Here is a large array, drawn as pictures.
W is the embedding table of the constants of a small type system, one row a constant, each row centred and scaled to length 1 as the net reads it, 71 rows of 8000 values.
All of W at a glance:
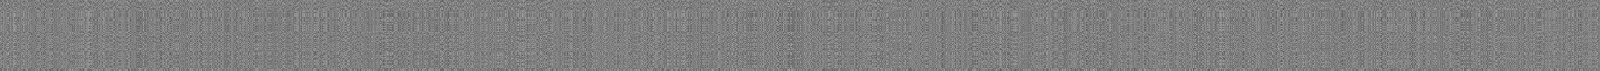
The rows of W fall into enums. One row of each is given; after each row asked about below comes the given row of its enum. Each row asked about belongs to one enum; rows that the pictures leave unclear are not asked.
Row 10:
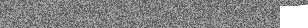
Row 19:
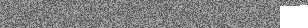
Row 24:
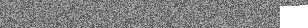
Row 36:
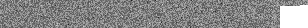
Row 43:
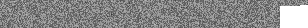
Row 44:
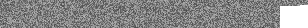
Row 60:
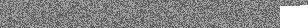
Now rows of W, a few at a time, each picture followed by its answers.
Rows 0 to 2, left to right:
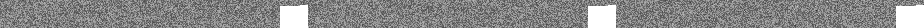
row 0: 10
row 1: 44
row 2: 19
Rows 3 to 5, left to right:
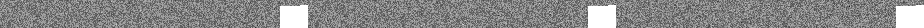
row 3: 43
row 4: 43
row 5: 24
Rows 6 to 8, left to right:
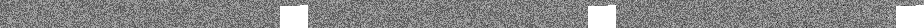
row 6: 44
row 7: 19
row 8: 36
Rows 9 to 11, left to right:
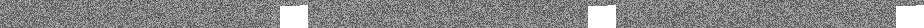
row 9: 36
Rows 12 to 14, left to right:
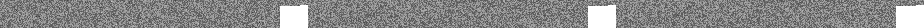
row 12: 43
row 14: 60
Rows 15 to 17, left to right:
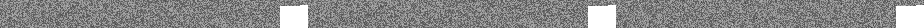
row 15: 60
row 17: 43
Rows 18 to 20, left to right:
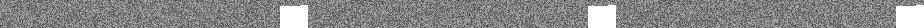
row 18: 43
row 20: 19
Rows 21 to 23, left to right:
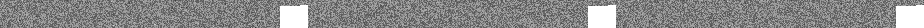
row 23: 43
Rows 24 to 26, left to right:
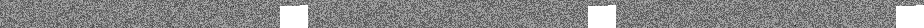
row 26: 19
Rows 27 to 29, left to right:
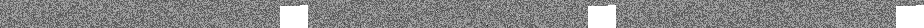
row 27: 60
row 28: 19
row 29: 60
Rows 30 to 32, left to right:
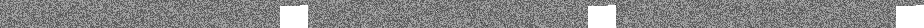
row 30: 60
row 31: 19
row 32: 44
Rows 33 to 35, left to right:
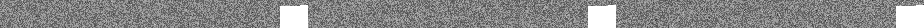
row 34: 10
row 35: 19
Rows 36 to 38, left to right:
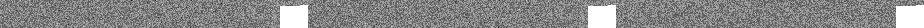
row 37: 36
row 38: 60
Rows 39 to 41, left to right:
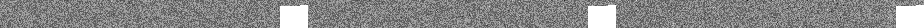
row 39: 43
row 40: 19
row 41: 36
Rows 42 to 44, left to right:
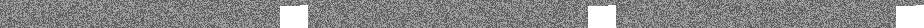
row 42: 60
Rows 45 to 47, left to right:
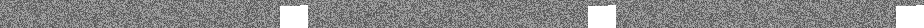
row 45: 43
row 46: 60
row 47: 43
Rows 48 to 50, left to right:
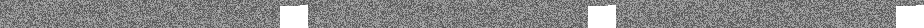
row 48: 10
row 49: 44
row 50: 60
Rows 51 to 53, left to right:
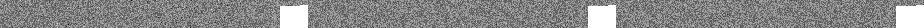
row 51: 36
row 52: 43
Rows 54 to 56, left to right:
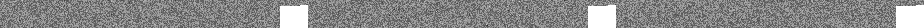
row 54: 43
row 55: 19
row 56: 60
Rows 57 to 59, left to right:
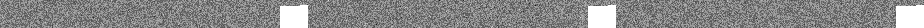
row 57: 19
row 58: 36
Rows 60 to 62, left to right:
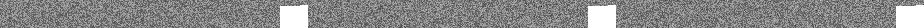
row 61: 24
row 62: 19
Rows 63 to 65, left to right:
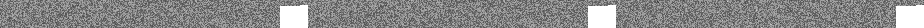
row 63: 60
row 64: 60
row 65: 43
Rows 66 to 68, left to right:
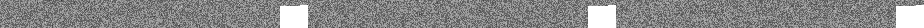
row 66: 19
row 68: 10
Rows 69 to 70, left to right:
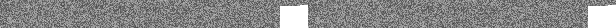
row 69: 44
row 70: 44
